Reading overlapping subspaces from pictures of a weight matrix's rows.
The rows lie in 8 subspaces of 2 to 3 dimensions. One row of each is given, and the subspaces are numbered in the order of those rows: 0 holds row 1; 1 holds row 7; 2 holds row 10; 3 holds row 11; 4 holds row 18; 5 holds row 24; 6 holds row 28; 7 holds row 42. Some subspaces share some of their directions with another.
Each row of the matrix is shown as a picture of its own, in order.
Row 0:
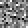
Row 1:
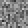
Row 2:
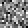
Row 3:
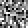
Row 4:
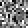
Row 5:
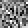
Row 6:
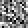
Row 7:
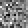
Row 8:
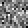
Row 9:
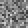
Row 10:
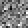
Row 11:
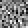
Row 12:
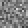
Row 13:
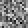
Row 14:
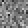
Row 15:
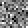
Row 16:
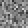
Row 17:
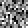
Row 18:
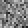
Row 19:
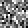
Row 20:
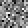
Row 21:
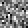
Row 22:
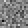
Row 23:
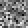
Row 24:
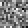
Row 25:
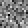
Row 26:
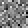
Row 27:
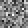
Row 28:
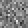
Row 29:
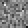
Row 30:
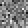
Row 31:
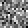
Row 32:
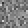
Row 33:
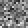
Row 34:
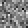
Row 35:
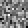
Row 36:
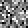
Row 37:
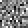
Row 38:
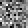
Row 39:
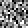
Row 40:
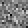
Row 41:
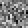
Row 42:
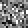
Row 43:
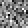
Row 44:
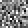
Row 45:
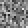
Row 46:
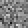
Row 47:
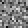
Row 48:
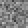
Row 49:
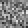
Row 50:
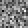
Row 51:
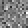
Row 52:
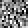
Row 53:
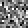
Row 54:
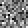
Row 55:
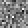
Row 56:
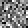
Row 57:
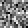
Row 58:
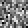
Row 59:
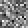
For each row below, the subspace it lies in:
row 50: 3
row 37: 3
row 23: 2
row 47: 3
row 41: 7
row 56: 2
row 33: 2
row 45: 1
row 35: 1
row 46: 1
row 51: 2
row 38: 1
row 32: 4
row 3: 1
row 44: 3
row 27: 7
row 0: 1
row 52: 3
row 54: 5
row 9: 5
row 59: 4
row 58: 0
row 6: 6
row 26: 2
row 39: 6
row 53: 4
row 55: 0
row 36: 5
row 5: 3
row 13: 6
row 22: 0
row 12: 5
